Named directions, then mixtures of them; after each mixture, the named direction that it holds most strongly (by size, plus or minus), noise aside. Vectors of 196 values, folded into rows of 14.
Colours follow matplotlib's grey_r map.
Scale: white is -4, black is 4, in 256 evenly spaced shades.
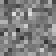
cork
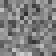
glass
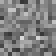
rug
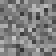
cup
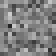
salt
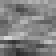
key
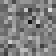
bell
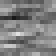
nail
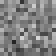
rug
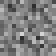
cup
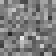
rug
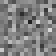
bell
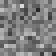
glass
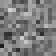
rug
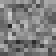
salt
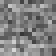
cup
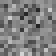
bell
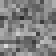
nail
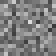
bell
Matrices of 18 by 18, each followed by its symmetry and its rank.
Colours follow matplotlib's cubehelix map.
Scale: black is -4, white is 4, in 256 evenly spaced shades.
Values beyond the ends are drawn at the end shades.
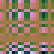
neither, rank one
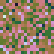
antisymmetric, full rank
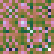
symmetric, rank three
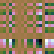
neither, rank one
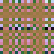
neither, rank one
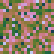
antisymmetric, full rank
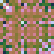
symmetric, rank three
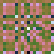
symmetric, rank two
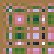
symmetric, rank two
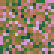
antisymmetric, full rank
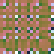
symmetric, rank two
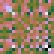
symmetric, rank three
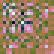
symmetric, rank three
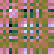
symmetric, rank two
